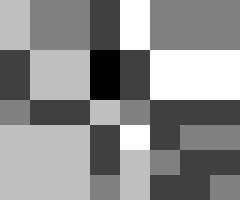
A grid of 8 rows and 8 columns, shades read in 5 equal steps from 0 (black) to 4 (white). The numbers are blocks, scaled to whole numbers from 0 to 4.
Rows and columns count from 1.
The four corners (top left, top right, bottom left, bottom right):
3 2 3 2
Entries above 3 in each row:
1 1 3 3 0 1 0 0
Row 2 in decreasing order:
4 3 2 2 2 2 2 1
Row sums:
18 18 20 20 12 19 17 18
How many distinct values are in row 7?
3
